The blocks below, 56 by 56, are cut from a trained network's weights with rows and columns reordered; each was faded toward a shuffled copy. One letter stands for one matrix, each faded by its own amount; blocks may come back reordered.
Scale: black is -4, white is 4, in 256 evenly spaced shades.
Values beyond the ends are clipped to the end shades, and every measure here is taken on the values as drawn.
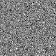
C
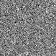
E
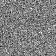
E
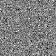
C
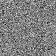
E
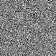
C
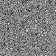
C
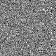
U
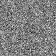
E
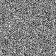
E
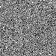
E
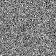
E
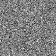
U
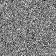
E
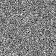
E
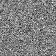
U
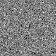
C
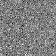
C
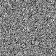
U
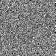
U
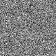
U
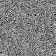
C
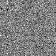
U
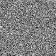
U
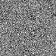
U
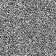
E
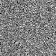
U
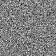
U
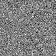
U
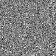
C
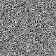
C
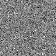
C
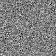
C
